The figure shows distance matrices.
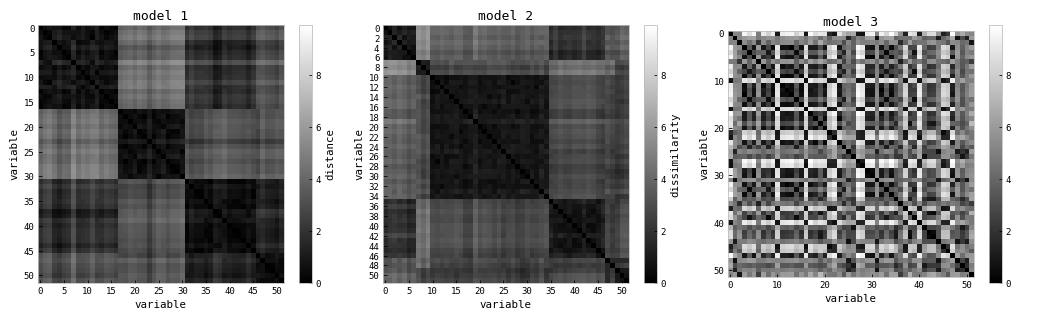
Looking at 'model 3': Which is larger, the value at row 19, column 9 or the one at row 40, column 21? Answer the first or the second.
the first
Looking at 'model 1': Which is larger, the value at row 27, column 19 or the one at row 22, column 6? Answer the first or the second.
the second
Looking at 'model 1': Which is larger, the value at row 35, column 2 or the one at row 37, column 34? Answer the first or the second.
the first
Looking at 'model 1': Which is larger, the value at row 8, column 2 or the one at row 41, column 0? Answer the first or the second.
the second
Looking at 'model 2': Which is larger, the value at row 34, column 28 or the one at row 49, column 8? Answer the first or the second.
the second
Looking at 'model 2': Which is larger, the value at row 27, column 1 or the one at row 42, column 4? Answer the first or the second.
the first
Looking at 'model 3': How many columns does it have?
52
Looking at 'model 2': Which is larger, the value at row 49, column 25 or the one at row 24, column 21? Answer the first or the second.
the first
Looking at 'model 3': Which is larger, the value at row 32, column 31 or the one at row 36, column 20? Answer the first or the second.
the first
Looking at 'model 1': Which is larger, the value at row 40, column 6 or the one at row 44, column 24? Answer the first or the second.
the second
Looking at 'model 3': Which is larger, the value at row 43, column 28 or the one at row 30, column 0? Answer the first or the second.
the second
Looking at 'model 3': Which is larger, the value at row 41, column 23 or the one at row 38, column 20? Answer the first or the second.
the first
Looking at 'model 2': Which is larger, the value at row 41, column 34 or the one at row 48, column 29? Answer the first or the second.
the first
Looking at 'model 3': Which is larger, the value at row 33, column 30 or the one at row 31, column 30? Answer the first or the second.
the second
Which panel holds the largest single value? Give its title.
model 3
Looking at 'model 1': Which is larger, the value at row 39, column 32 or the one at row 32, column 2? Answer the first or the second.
the second
